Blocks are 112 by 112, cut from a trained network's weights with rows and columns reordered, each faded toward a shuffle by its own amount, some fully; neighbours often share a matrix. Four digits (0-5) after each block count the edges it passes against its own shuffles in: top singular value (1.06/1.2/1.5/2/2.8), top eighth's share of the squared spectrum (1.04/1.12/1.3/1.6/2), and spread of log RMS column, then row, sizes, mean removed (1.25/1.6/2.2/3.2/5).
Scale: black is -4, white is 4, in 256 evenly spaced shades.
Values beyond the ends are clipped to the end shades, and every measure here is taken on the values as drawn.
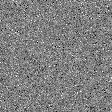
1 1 0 0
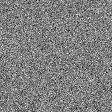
1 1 0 0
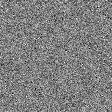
2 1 0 0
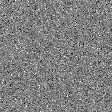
0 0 0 0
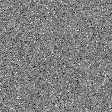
1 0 0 0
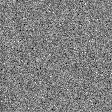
0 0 0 0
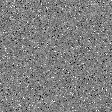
1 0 0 0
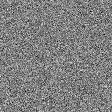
0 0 0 0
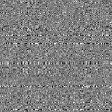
4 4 2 4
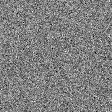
0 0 0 0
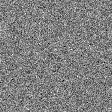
2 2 0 0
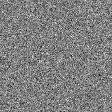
3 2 0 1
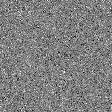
2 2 0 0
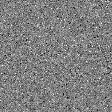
3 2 0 1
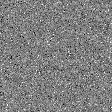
1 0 0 0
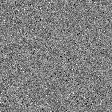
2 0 0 0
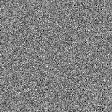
3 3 1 1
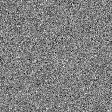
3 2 0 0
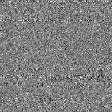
4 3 0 3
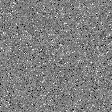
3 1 0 1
